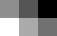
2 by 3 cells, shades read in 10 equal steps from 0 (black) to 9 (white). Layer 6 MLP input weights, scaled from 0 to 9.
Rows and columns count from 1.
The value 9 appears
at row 2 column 1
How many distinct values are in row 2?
3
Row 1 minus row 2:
-4 -3 -4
